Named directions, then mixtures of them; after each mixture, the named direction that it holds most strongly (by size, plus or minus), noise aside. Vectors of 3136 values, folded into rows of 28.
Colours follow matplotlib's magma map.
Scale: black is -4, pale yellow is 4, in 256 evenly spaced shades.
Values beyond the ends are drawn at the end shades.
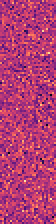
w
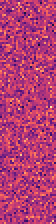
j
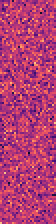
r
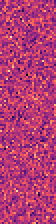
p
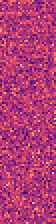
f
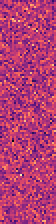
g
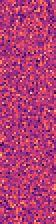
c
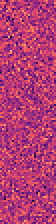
p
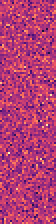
w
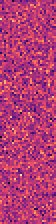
g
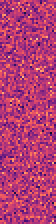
j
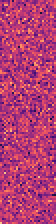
r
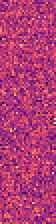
f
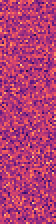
f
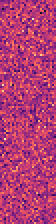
r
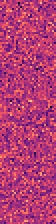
j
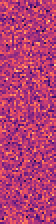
g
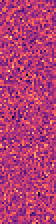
p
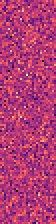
p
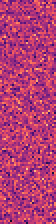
f
